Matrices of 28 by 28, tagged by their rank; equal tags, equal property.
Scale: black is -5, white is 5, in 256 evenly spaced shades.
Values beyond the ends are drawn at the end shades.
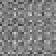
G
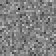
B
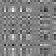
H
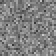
B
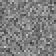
B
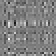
G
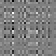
H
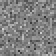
B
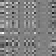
H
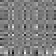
H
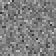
B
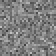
B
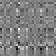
H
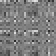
G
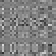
G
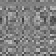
G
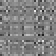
G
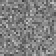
B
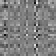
H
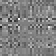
G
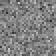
B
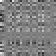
H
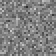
B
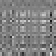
H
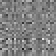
G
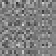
G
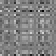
H
